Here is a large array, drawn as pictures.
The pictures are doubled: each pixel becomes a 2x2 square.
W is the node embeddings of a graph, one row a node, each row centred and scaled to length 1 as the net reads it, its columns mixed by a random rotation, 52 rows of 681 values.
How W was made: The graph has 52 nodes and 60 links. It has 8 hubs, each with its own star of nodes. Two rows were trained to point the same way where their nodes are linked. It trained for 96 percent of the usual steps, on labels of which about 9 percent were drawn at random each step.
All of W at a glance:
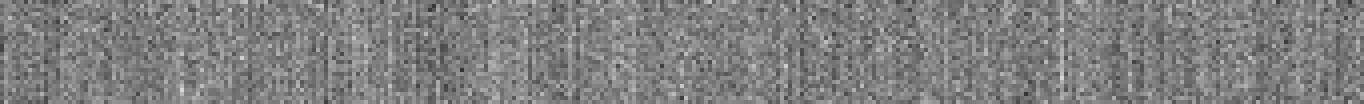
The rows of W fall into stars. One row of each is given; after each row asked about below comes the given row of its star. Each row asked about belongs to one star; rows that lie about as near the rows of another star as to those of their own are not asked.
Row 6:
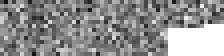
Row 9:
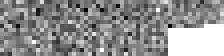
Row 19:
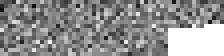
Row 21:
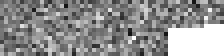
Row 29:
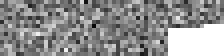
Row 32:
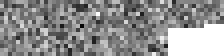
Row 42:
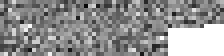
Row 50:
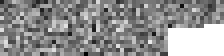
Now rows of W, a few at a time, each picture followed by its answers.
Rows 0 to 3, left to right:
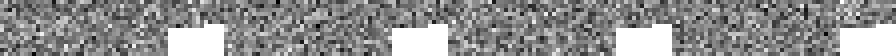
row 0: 29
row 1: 29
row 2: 32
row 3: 21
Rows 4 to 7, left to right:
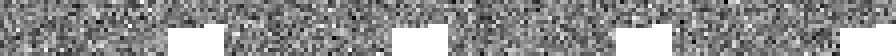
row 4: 32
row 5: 32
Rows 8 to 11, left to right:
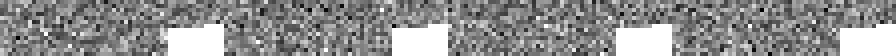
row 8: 32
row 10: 19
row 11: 29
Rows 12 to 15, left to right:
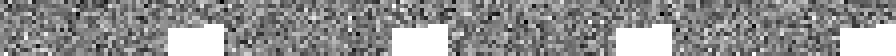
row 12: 21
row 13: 19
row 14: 6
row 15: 9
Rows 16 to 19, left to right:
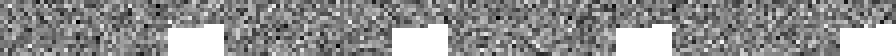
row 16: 6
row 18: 50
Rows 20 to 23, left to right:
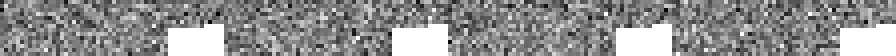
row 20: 19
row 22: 19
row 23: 42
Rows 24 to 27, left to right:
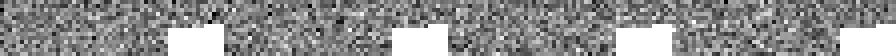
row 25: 42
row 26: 42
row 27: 50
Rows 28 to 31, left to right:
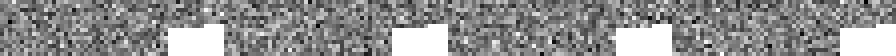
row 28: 6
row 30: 19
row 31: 21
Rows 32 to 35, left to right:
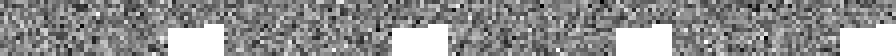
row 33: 19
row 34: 6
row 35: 9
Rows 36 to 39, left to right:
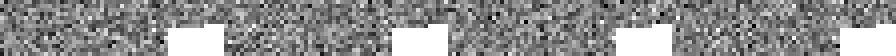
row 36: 6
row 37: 42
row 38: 6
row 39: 32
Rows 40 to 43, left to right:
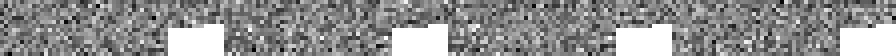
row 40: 19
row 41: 42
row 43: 9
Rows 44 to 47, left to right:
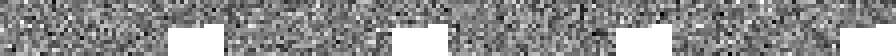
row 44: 50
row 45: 42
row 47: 50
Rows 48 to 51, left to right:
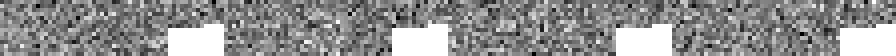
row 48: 29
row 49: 50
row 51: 21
